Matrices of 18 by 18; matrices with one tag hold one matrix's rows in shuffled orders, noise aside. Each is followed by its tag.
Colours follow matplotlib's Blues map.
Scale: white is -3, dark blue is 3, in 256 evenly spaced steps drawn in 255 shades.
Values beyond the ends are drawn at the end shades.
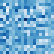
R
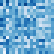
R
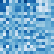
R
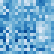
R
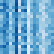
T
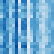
T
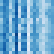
T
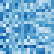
R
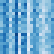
T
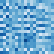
R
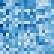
R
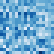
R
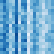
T
